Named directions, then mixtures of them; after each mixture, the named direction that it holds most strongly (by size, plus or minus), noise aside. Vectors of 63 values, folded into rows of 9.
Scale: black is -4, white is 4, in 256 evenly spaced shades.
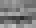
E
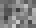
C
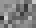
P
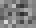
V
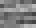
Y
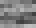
Y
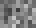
C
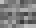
Y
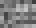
Y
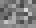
V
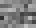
Y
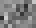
P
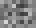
V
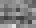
E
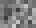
C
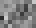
P
